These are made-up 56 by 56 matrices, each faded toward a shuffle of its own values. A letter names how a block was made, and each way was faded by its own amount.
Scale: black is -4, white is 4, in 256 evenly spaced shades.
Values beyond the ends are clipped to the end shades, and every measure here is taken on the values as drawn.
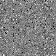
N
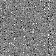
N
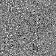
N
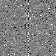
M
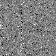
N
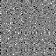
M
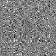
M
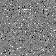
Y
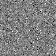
N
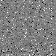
Y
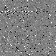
Y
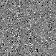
N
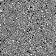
N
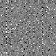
M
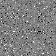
Y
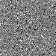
N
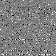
Y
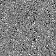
N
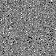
N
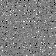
Y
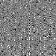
M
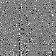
M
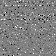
Y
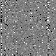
M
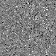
N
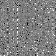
M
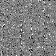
N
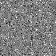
N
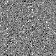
N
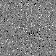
N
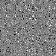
M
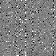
M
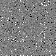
Y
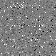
Y
